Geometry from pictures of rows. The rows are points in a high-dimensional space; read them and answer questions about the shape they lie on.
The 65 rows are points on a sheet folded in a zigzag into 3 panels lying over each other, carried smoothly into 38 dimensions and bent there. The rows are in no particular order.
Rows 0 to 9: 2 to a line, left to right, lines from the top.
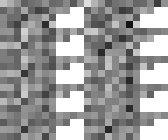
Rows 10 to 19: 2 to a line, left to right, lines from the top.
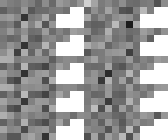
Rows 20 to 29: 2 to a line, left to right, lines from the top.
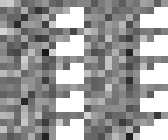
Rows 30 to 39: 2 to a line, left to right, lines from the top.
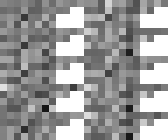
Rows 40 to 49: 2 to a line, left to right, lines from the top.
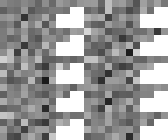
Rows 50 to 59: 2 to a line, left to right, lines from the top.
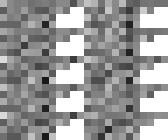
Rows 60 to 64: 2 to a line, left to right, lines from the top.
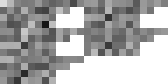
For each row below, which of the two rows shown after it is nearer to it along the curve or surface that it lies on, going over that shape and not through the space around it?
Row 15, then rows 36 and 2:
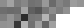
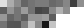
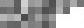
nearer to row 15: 2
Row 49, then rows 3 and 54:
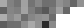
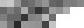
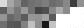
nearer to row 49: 54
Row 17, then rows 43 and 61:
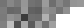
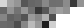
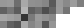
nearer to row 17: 61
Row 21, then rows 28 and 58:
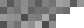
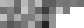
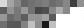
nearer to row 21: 58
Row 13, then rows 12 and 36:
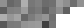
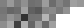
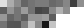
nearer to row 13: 36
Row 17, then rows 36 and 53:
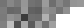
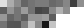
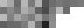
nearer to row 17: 36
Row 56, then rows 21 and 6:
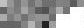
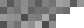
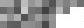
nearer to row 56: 21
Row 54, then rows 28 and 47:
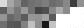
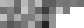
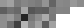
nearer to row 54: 28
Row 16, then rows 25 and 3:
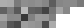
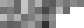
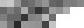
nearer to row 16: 3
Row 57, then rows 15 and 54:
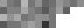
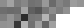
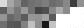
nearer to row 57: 54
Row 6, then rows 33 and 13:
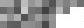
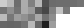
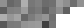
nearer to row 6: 33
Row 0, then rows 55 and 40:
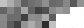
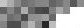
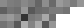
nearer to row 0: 55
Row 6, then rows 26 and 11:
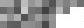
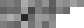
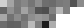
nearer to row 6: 26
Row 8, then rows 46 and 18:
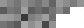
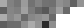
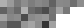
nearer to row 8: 18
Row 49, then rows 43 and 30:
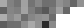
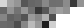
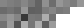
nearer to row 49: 43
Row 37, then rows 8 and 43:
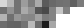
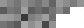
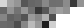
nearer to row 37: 43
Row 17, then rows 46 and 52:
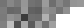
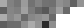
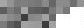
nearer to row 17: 52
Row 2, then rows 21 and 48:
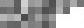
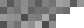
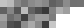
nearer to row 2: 48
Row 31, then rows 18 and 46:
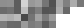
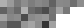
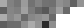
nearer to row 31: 18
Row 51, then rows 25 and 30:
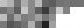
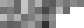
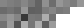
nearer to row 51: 25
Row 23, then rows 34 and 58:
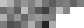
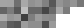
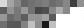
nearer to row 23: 58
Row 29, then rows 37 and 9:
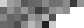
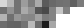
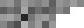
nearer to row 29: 37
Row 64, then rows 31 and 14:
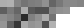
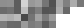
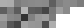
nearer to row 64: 14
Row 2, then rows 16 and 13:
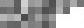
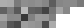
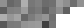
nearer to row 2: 16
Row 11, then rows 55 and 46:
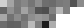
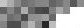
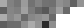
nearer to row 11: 46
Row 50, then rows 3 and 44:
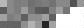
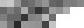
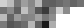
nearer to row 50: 44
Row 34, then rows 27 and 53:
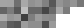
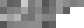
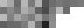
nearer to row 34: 53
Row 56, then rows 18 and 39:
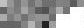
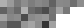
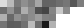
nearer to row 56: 39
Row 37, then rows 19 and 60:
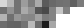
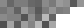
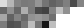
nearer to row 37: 60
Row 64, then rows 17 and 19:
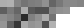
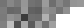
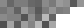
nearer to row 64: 17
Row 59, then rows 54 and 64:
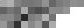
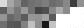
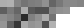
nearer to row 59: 64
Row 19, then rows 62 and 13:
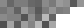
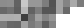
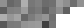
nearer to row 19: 13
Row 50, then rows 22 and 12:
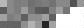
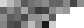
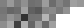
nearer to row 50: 22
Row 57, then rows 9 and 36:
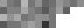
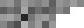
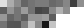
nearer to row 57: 36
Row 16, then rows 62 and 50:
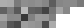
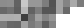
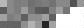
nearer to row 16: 62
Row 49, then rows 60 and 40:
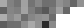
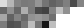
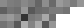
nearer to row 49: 60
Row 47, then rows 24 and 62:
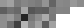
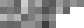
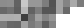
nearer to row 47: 62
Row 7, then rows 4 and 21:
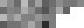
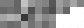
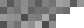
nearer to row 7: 21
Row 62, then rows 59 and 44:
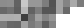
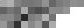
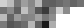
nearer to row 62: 59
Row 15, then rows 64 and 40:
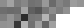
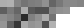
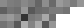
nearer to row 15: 64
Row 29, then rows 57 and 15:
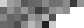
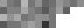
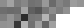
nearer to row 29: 57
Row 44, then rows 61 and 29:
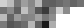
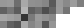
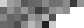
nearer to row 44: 29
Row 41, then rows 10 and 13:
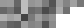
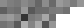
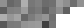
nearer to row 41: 10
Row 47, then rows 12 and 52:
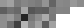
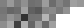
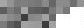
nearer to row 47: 12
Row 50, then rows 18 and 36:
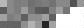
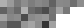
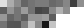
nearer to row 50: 36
